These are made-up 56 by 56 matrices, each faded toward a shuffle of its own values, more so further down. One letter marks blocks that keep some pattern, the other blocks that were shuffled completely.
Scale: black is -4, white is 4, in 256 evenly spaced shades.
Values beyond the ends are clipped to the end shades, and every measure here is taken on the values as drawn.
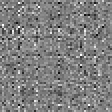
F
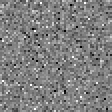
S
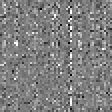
F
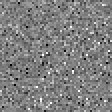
S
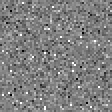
S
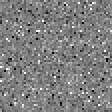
S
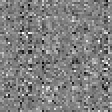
F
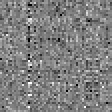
F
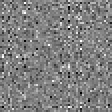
F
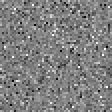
S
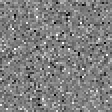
S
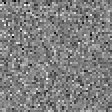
S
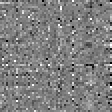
F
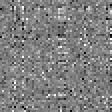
F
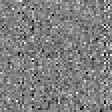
F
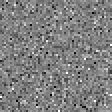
S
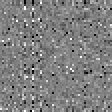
F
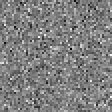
S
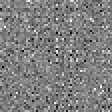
F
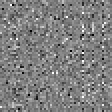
F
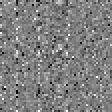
F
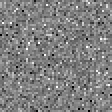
S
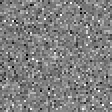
S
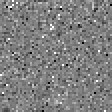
S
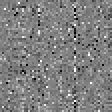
F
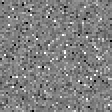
S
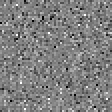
S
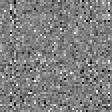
F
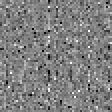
F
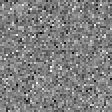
S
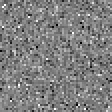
S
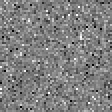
S
